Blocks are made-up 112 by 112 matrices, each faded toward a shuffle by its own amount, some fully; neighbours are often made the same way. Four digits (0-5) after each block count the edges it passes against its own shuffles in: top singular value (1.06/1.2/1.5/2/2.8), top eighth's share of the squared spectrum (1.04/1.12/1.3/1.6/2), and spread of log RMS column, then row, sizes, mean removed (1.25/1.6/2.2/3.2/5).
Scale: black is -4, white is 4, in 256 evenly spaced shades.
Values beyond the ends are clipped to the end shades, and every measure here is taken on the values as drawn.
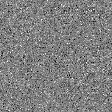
3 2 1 0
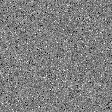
2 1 0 0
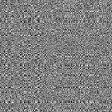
5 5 3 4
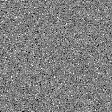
3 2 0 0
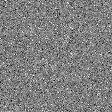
2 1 0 0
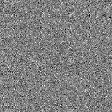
4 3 2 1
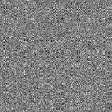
5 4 3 3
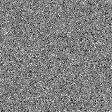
0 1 0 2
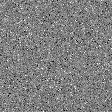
0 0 0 0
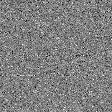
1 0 0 2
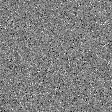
0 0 0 0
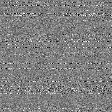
2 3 0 4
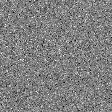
0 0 0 1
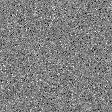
0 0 0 0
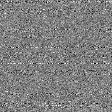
2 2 0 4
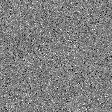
0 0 0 0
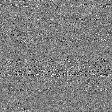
2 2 0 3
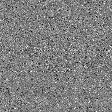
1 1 0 2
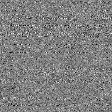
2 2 0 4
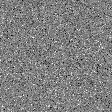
0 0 0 0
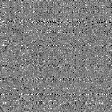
4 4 2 3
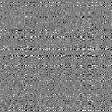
5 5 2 4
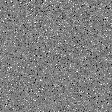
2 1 0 0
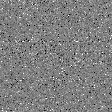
3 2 0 1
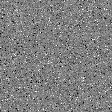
2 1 0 0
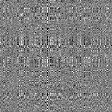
5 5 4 3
